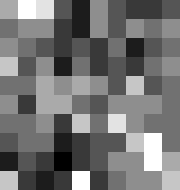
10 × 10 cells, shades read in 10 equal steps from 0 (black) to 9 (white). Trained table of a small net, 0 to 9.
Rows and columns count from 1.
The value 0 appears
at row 9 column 4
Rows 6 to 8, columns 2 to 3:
2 6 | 4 5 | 4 4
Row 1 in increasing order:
1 2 2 3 3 3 5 6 8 9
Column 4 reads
3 2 2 1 5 6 2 1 0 2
